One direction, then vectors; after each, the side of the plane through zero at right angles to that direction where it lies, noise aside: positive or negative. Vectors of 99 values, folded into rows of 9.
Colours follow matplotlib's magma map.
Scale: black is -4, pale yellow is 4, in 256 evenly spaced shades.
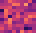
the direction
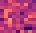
positive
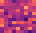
negative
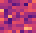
negative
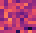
positive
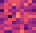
positive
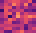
positive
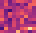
negative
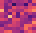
negative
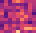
negative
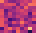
negative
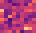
negative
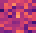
positive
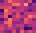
positive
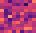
negative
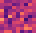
negative
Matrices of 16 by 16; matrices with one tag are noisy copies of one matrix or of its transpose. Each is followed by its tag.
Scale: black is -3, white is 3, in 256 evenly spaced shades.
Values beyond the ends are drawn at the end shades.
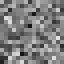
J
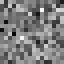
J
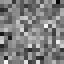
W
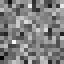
W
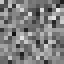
J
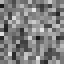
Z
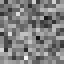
Z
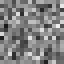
Z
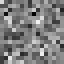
J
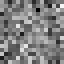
W
